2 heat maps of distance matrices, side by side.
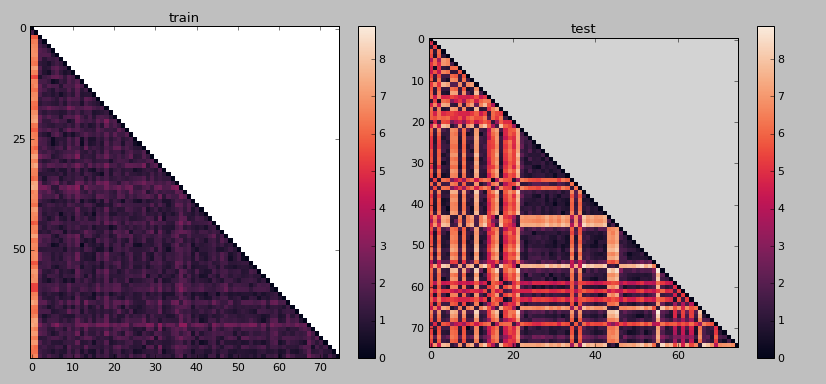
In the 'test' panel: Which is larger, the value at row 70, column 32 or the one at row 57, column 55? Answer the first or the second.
the second
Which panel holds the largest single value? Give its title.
test
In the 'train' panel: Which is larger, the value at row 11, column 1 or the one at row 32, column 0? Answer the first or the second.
the second
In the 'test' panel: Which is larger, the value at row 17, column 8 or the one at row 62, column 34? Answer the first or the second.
the first
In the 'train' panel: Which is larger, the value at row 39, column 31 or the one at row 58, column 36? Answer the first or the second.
the second
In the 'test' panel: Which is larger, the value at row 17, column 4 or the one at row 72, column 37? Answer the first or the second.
the second
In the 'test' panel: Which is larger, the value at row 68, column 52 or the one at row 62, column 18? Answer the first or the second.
the second
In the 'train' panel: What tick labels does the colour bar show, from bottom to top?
0, 1, 2, 3, 4, 5, 6, 7, 8
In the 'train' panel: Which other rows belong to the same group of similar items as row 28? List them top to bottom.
2, 3, 4, 5, 6, 7, 8, 9, 10, 11, 12, 13, 14, 15, 16, 17, 18, 19, 20, 21, 22, 23, 24, 25, 26, 27, 29, 30, 31, 32, 33, 34, 35, 36, 37, 38, 39, 40, 41, 42, 43, 44, 45, 46, 47, 48, 49, 50, 51, 52, 53, 54, 55, 56, 57, 58, 59, 60, 61, 62, 63, 64, 65, 66, 67, 68, 69, 70, 71, 72, 73, 74
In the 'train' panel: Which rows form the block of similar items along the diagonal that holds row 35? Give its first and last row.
2 to 74
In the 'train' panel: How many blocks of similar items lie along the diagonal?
2
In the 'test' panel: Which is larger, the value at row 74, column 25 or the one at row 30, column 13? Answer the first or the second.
the first
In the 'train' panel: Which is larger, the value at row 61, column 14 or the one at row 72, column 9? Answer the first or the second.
the second
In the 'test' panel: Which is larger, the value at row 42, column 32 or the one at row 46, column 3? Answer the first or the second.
the second
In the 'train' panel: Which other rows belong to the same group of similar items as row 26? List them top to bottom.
2, 3, 4, 5, 6, 7, 8, 9, 10, 11, 12, 13, 14, 15, 16, 17, 18, 19, 20, 21, 22, 23, 24, 25, 27, 28, 29, 30, 31, 32, 33, 34, 35, 36, 37, 38, 39, 40, 41, 42, 43, 44, 45, 46, 47, 48, 49, 50, 51, 52, 53, 54, 55, 56, 57, 58, 59, 60, 61, 62, 63, 64, 65, 66, 67, 68, 69, 70, 71, 72, 73, 74
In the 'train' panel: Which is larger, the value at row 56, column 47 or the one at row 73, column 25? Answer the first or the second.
the first
